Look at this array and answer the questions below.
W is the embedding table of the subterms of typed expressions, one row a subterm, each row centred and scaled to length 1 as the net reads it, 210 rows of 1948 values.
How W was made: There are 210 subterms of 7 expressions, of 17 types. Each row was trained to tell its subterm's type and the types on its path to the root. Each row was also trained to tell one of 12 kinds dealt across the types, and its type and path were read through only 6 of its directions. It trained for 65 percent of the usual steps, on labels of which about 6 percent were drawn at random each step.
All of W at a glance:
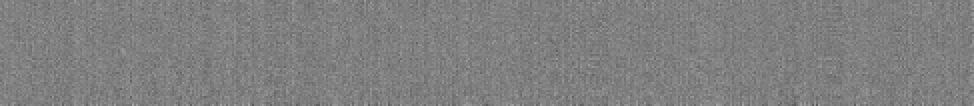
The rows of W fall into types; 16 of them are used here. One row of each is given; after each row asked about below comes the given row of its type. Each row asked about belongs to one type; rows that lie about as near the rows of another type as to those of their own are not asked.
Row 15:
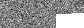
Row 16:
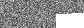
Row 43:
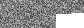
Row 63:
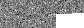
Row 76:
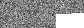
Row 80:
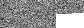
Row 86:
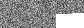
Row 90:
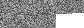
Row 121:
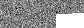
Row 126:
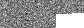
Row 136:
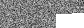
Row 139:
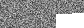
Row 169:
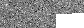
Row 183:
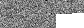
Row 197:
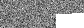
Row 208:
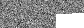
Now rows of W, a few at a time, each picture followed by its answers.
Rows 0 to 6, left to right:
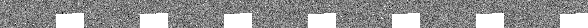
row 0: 16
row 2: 63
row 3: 208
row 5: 76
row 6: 197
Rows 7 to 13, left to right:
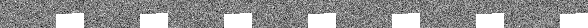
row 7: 63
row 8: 136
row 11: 63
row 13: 197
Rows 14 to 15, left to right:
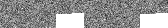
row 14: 121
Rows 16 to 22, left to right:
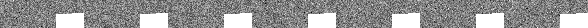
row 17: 80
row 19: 15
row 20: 136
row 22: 139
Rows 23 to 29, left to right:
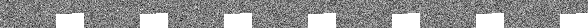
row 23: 169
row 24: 197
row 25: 76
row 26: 121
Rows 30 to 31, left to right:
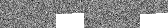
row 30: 80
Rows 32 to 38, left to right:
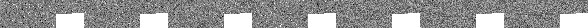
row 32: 126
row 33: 121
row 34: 136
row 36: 43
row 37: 86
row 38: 90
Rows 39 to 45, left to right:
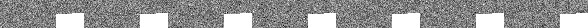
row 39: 86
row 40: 90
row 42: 169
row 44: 16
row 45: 183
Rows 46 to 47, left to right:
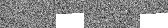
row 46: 80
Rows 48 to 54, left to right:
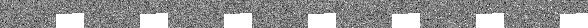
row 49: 126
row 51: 183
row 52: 208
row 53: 208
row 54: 208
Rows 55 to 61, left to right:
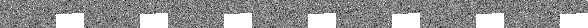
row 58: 43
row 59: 183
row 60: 63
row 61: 76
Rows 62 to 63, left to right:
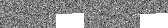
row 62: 80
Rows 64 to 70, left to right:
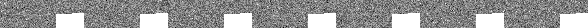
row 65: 121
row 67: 76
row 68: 197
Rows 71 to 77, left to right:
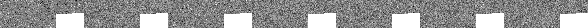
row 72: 183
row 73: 16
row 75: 43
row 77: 16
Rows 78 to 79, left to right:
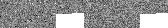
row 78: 208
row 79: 183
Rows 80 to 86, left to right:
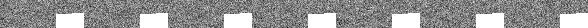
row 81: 90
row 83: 183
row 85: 183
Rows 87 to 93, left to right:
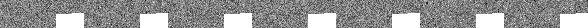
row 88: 16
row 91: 136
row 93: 169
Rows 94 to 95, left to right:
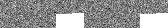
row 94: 121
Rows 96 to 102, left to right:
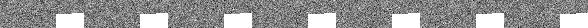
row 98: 136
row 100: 136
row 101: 63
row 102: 169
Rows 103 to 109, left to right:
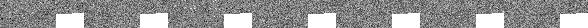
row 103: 90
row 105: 76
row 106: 136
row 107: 80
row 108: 90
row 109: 136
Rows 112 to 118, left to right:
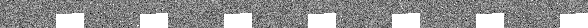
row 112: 80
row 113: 126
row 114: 90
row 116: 86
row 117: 197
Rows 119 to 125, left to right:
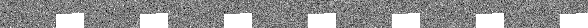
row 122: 76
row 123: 208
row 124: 208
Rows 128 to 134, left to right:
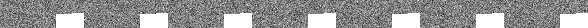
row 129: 169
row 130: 80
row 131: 121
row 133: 43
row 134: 126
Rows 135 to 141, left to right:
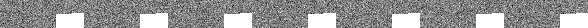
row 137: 76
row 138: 15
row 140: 90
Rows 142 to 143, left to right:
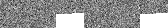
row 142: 136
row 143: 86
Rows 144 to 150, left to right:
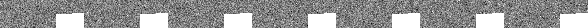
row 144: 136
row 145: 208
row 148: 16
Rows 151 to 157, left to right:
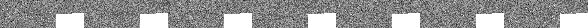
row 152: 90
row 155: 76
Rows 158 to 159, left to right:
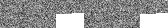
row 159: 197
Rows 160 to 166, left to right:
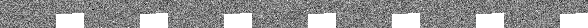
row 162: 80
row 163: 90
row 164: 208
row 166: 86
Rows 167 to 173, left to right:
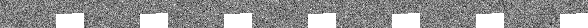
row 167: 80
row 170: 43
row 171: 90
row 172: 43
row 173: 136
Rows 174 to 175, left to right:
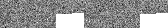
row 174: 197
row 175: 183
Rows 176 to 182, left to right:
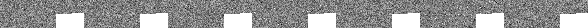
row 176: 16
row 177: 169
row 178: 139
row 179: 16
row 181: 197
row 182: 183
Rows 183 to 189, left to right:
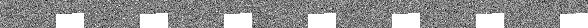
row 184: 197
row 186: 183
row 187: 126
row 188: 76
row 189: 15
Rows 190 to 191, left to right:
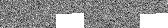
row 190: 197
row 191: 76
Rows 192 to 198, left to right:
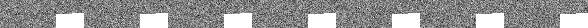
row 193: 80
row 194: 63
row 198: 139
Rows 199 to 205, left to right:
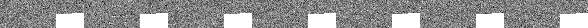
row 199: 80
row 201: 197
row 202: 183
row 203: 63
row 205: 208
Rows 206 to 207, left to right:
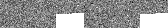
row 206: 169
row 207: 208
